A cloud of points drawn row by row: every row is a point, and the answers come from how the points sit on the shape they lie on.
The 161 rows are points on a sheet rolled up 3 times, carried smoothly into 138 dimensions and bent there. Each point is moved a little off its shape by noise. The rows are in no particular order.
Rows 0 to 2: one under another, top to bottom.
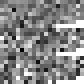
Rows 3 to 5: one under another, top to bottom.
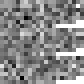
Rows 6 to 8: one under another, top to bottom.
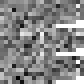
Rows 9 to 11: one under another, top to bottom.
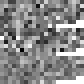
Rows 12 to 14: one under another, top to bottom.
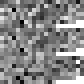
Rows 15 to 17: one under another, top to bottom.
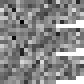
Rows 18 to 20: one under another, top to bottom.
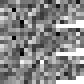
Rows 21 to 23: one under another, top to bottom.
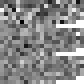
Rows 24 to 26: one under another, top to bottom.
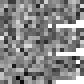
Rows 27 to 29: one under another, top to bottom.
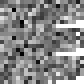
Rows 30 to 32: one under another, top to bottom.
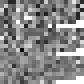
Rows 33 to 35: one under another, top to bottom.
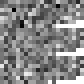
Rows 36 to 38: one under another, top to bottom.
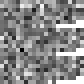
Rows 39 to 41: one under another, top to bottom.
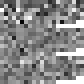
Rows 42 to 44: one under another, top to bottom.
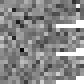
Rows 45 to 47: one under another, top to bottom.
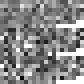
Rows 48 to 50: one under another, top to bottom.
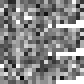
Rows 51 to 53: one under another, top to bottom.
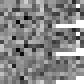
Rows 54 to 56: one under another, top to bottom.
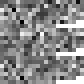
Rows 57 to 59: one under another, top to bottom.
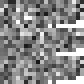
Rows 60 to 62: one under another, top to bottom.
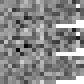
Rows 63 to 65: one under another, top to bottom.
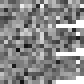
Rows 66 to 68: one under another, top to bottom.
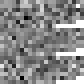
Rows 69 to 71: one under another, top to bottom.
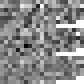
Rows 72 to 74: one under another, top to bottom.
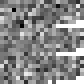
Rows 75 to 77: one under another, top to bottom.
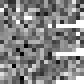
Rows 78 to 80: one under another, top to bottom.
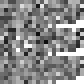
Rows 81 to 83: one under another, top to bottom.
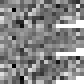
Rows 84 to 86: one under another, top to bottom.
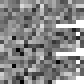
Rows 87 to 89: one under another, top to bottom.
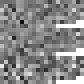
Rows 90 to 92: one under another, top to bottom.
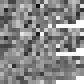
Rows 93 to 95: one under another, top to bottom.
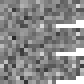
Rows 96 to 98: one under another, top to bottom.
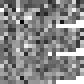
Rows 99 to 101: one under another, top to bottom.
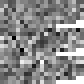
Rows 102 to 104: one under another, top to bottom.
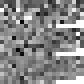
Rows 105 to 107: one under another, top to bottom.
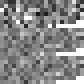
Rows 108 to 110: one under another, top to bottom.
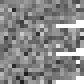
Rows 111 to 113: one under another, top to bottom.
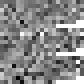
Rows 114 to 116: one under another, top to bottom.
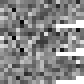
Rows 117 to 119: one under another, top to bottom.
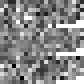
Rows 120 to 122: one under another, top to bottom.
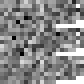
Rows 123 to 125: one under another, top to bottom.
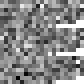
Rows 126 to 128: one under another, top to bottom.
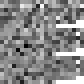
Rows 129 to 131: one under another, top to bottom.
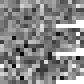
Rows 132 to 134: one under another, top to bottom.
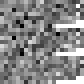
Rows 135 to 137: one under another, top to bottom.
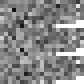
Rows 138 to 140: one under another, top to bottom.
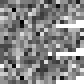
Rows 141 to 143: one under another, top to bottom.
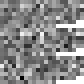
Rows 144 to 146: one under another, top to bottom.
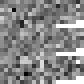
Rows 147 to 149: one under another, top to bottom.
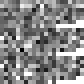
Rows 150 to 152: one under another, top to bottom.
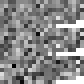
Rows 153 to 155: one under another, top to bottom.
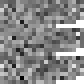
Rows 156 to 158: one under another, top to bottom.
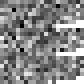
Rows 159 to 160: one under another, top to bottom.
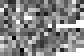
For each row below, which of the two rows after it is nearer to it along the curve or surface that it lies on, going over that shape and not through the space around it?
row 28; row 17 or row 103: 103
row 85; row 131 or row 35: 131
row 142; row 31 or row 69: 69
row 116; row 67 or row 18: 67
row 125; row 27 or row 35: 27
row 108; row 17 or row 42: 17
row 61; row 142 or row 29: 142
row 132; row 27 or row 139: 27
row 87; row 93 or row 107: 93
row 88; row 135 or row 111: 111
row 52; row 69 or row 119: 119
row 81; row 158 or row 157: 157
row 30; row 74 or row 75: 75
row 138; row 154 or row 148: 148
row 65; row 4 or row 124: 4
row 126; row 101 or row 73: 101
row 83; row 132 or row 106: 132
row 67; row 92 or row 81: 92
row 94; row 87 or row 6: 87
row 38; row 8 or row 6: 6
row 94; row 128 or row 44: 44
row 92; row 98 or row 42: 98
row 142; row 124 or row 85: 85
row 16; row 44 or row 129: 129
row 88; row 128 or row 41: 41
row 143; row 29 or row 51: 29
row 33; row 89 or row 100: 100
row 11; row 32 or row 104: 32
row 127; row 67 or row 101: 101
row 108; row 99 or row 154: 99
